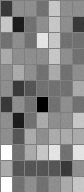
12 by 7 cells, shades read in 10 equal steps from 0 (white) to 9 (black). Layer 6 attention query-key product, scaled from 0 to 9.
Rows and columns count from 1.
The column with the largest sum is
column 2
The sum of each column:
43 64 54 53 39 53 45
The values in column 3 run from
3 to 6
